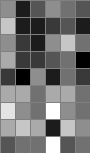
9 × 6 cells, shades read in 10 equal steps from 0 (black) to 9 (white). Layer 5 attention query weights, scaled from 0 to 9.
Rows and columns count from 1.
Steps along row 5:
down up down up down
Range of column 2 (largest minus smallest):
7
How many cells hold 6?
7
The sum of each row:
21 15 24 17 14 32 35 32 27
